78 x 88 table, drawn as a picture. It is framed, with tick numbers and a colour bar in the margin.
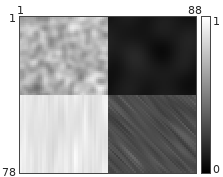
It is made of 2 by 2 panels. Panel 1,1: high, blotchy. Panel 1,2: very low, smooth, faint in contrast. Panel 2,1: very high, streaked downward, faint in contrast. Panel 2,2: low, slanting down to the right, faint in contrast.
